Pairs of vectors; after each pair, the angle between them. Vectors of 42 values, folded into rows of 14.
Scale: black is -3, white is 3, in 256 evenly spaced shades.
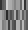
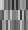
partly opposed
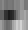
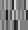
orthogonal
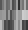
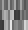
partly opposed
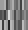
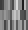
partly opposed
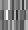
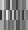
orthogonal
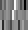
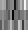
nearly opposite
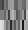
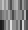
nearly opposite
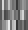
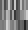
partly aligned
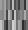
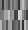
orthogonal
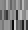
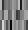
orthogonal
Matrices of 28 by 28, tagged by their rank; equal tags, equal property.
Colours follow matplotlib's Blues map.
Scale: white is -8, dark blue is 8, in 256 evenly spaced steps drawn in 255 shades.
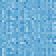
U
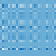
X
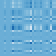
X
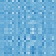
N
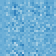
U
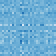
N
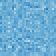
U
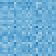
N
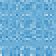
N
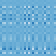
X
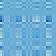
X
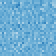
U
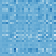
N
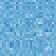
U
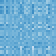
N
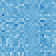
U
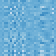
N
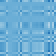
X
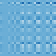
X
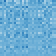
N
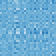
N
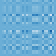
X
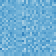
U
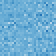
U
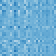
N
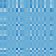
X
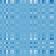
X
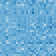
U
